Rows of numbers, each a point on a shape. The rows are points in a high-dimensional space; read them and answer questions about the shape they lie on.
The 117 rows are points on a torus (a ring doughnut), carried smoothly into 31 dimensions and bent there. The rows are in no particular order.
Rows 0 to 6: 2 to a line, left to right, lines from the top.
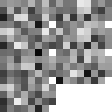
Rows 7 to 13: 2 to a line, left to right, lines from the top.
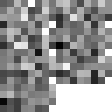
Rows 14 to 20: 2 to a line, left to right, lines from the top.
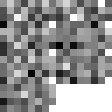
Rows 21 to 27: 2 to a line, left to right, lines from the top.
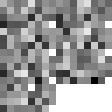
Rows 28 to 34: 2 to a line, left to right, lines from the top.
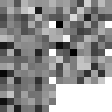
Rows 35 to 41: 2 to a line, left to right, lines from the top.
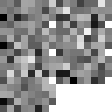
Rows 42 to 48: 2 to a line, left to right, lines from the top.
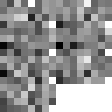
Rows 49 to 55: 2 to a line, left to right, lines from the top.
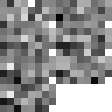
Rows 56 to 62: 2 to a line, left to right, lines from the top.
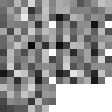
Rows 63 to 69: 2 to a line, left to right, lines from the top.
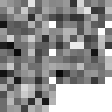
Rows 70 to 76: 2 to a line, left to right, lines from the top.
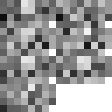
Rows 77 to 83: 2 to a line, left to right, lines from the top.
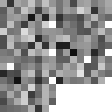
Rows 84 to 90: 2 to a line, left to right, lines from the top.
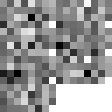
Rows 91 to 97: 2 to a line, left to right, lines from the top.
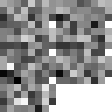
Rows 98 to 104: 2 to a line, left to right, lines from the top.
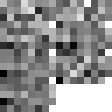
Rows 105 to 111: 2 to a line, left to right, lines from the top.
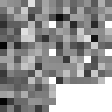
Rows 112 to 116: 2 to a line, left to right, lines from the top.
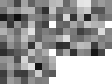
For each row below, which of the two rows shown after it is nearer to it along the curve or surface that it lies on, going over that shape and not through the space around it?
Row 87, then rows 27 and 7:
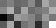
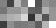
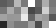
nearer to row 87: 7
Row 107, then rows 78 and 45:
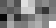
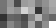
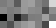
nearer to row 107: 45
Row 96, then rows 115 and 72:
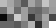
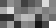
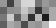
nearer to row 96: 115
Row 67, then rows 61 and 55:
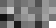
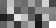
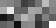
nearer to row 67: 61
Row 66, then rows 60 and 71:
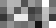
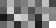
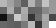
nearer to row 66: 60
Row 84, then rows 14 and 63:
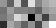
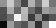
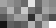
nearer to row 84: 14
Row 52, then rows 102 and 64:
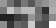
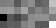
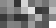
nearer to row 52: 64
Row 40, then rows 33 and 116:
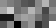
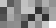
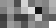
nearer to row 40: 116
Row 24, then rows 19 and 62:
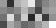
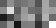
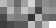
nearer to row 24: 62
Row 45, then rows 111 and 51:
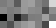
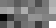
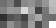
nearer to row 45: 111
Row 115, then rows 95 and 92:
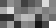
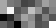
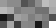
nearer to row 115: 95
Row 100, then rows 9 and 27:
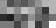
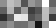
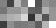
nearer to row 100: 9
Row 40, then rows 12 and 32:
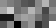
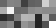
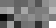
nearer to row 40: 12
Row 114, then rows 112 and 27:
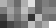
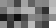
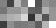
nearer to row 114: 27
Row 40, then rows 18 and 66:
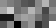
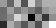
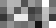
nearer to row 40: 66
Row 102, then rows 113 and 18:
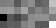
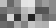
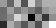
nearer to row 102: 113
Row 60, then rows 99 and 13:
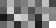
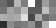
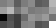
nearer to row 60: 13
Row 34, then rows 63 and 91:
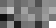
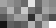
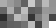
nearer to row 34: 91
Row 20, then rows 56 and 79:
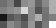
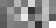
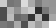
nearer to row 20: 79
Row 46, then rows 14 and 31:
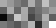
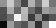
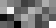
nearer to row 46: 14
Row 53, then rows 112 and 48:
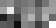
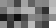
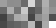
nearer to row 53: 112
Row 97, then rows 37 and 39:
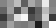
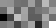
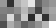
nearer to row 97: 37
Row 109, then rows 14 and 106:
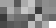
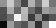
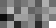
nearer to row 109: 14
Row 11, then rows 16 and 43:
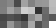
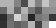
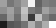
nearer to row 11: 43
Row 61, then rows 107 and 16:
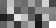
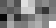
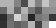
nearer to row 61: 16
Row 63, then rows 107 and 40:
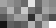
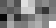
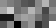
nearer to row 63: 107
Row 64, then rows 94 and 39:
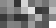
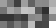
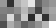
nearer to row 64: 94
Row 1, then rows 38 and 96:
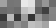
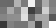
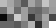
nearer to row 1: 38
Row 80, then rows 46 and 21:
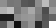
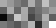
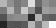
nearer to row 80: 46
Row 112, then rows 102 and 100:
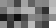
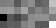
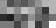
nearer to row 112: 100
